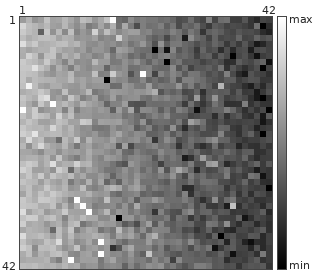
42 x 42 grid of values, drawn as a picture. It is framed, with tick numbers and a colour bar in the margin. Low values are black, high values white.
Stripes: none. Slope: up to the left. Odd rows or columns: none. Grain: fine.
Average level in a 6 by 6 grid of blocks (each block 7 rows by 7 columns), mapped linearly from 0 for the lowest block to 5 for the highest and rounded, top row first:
543210 / 543210 / 543210 / 543210 / 543210 / 543210
